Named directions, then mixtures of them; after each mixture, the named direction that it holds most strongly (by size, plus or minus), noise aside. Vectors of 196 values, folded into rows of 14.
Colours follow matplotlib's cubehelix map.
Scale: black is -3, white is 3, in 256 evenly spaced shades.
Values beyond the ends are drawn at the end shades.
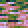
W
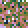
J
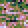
W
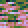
W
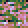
W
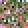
J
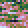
W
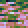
W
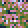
J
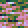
W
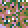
J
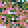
J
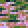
W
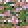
W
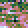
W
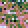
J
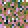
J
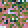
J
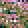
J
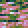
W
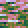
W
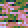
W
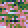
W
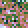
J
